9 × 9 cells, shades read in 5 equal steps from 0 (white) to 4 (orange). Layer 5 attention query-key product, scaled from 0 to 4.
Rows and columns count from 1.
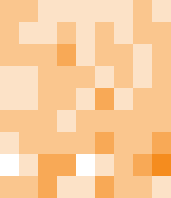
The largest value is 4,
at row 8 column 9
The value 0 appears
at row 8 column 1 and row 8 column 5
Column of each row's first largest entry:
1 1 4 3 6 1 6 9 3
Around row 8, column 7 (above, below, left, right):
2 2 1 3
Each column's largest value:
2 2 3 3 2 3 2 3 4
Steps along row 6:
same same down up same same same same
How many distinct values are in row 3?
3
